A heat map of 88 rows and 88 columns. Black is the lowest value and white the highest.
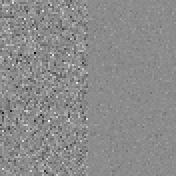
Mirror symmetry: none. Seam: vertical, 50% of the way across, the right part calmer. Grain: fine. Histogram: heavy tails on both sides. Stripes: none. Odd rows or columns: none.
